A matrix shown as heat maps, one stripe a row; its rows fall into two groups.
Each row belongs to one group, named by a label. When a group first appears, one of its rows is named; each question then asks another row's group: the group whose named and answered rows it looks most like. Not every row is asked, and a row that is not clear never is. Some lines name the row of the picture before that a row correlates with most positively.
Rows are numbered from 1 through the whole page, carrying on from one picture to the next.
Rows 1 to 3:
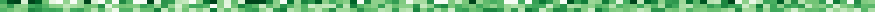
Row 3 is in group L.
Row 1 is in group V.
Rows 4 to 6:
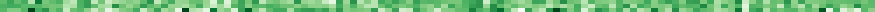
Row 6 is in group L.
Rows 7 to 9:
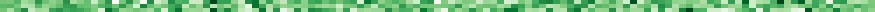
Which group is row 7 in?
V
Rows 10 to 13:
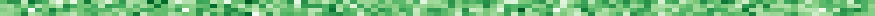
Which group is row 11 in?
V
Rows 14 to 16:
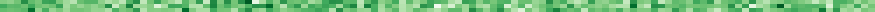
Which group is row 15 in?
V
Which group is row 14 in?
L
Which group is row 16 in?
L
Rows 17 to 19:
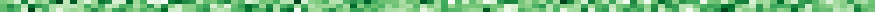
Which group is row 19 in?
V
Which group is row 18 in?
V
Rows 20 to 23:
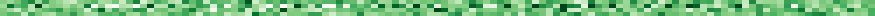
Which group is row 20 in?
L
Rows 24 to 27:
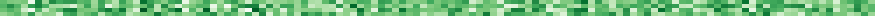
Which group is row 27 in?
V
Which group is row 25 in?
V
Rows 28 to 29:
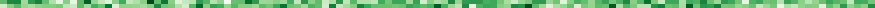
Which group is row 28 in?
V
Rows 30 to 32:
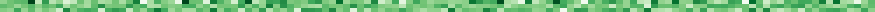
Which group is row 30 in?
L
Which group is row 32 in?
V
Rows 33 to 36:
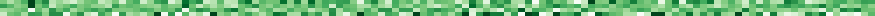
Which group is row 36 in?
L
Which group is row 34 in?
L
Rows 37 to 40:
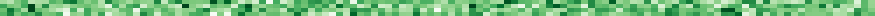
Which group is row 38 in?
L
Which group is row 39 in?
V
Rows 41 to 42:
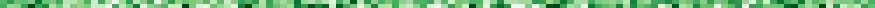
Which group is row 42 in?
L
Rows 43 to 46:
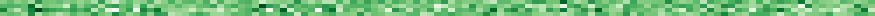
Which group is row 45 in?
L
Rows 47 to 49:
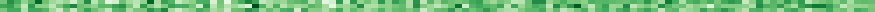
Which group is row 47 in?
V
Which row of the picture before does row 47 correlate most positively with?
43
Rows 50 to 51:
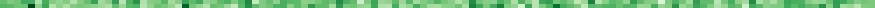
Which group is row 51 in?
L
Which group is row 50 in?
L
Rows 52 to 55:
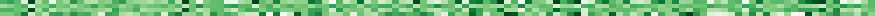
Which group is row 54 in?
L
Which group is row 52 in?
L
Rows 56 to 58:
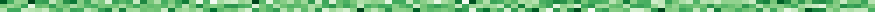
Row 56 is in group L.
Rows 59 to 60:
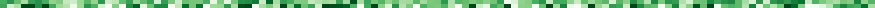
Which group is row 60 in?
L
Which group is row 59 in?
V
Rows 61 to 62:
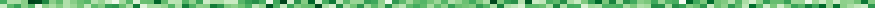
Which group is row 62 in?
L
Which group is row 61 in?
L
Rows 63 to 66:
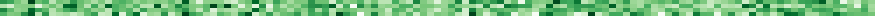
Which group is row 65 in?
L
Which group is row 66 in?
L
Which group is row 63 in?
L
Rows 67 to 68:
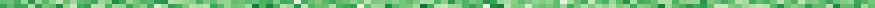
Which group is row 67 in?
V
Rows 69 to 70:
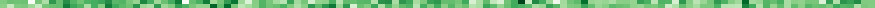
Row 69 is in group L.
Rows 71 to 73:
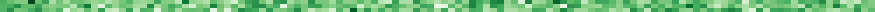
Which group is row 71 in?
L
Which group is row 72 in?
V
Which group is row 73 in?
V
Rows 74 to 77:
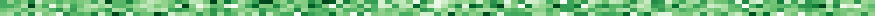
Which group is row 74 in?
V
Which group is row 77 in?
V
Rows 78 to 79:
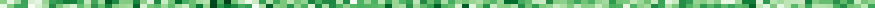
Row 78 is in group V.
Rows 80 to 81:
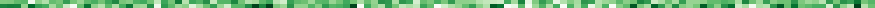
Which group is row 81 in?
V
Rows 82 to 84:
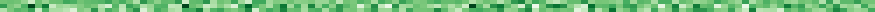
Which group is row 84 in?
L
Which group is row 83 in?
L
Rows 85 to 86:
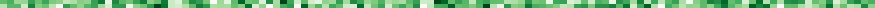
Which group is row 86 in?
V
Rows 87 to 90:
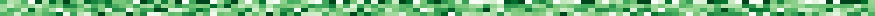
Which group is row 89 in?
V
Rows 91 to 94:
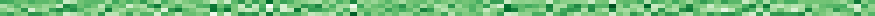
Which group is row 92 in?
V
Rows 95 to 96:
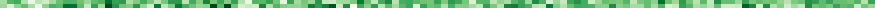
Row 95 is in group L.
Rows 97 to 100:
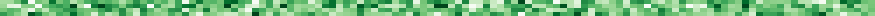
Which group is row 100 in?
L
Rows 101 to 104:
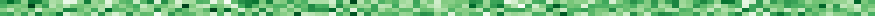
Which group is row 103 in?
V
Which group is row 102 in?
L
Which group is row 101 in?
V
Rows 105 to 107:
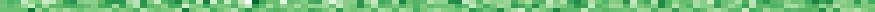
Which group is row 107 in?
L
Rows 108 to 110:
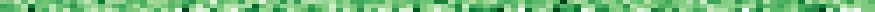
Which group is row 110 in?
L
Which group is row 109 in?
L
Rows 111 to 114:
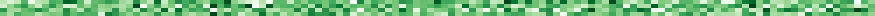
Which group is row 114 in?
V
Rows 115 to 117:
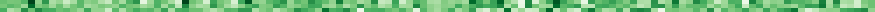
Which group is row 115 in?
L
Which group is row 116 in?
L
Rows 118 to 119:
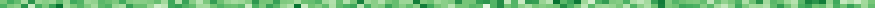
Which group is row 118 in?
L
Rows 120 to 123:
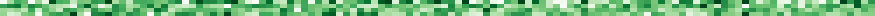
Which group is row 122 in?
V
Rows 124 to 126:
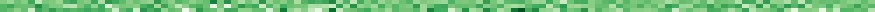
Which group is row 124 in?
V
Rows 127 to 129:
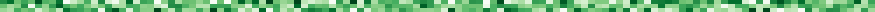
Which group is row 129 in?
V
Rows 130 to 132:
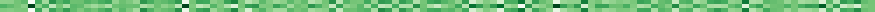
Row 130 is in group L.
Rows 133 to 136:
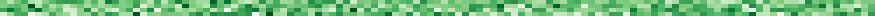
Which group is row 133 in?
V
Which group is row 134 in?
L
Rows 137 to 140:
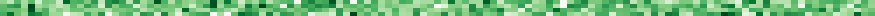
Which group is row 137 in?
V
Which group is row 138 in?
V
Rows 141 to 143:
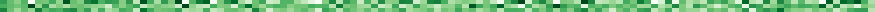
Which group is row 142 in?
L
